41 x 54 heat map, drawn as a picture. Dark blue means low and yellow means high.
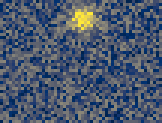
No single row or column stands out from its neighbours. There are no regular stripes. Overall the values sit about 30% of the way up the scale. The top middle is the ninth with the highest average. A single bump stands in the top middle. Neither half mirrors the other. No overall slope runs across the table.
